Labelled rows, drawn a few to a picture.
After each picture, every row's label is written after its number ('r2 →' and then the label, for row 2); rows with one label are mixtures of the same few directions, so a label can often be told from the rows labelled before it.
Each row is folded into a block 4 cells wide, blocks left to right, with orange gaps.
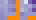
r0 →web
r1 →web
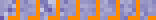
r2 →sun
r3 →web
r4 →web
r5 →web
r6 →web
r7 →web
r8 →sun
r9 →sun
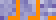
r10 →sun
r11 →web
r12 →web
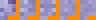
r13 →web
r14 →web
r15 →web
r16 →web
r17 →web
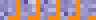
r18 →sun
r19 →web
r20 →web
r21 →sun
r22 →web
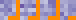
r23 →sun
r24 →web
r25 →web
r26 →sun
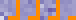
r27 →sun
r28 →web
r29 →web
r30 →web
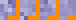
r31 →web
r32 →sun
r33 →web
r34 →web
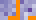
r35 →sun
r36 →sun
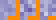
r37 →web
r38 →web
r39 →sun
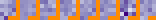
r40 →sun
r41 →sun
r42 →web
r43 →sun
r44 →sun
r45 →web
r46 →sun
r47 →sun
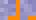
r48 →web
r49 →web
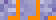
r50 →web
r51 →web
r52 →sun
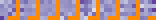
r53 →sun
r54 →web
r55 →sun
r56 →sun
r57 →sun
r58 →web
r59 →web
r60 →web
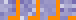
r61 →web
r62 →sun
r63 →web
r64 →web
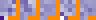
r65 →sun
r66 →web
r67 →web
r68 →sun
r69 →web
